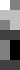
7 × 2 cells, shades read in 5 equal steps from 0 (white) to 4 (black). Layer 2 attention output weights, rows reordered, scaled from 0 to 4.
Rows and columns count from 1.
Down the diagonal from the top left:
0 1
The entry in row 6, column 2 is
4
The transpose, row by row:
0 1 2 3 2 2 3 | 2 1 1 3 4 4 3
